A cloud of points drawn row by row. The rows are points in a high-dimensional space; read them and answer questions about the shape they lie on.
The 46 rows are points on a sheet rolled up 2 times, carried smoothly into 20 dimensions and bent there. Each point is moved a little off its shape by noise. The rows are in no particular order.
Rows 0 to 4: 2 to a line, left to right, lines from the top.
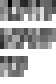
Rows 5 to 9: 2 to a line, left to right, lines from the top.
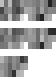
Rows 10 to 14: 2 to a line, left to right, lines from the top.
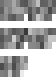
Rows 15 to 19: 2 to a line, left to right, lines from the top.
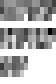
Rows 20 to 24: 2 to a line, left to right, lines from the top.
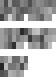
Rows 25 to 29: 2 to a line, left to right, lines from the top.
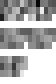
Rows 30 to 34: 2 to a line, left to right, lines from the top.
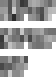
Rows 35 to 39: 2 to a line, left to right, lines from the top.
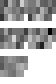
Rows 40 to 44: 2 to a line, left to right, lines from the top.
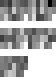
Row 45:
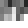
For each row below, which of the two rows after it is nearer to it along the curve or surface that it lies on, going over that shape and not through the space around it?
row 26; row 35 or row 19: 35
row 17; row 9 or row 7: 9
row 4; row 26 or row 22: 22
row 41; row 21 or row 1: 1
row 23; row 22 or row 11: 22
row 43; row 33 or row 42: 42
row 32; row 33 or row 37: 37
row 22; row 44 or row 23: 23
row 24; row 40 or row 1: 1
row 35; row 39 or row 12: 12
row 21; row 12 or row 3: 3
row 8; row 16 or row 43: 16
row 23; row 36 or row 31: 31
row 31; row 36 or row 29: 29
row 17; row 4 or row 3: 4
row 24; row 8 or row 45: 45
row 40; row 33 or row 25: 33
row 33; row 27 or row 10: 27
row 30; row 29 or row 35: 29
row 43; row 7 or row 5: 5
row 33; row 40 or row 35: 40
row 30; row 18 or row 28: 28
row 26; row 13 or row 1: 1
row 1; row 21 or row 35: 35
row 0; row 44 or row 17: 17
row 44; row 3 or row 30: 3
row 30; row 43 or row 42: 42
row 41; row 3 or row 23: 23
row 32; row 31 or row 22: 31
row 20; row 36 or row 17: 36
